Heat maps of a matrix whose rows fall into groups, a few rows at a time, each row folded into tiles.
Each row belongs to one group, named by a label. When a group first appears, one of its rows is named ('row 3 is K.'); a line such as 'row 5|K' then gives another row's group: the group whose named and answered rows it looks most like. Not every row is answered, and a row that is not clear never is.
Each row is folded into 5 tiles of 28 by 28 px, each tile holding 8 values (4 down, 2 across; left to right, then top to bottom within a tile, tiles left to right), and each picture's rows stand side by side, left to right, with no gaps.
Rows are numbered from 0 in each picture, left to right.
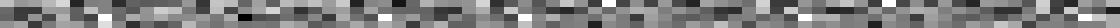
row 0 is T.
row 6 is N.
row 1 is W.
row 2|T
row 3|T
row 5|T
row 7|T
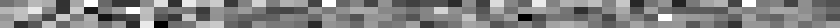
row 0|W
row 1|N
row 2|N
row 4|T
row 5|N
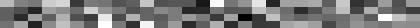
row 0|T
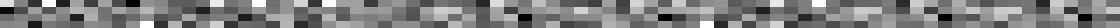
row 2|N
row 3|W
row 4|W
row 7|W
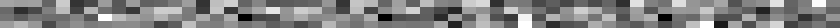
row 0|T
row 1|W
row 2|W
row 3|T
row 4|W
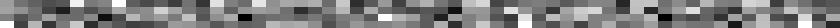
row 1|W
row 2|T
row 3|T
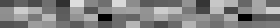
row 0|W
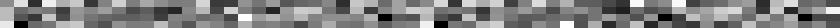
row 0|N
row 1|T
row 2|W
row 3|N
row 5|W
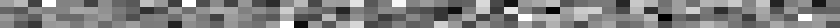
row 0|N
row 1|N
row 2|N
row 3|T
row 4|W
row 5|T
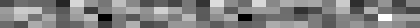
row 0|W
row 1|W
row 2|T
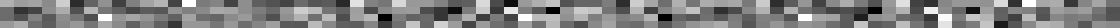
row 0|T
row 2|W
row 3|T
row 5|T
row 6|T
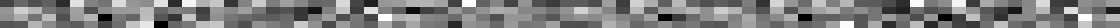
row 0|W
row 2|T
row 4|W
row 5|W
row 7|T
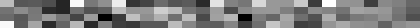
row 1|W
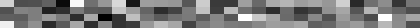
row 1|T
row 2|T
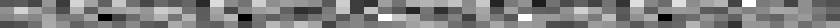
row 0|W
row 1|W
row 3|T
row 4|W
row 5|N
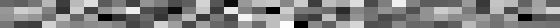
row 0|W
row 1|T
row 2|N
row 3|W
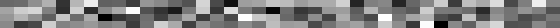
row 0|W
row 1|T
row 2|T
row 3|N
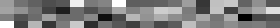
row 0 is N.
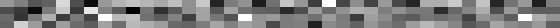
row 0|T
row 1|T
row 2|N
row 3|T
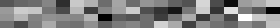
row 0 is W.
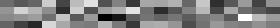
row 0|W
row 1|T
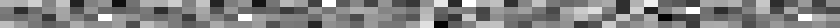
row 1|T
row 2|N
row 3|N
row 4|W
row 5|T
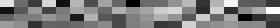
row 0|N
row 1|W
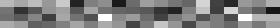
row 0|T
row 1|T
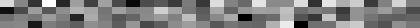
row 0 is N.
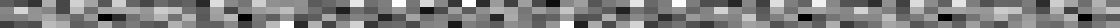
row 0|W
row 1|W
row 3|N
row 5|W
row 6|W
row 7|W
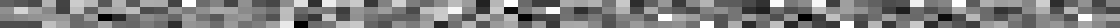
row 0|W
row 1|N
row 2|N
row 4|T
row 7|T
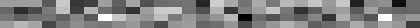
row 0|T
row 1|W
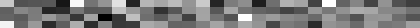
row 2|N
